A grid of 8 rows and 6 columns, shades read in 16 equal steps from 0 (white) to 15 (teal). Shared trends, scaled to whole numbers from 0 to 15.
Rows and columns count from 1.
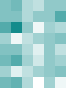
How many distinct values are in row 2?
4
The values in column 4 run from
0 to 7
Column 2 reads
9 8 15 1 8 11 2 10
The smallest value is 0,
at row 8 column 4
